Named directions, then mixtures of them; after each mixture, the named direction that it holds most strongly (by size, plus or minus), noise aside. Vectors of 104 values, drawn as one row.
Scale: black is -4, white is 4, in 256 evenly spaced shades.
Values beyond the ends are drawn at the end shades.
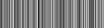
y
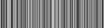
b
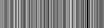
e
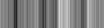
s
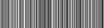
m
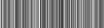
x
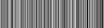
e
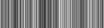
s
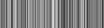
b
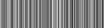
b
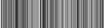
x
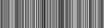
y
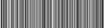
b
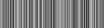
y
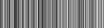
y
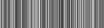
x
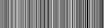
e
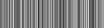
y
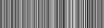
y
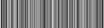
b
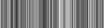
s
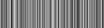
b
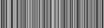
b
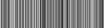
x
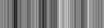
s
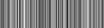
m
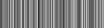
y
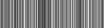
m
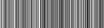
x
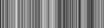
s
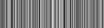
b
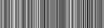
e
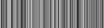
b
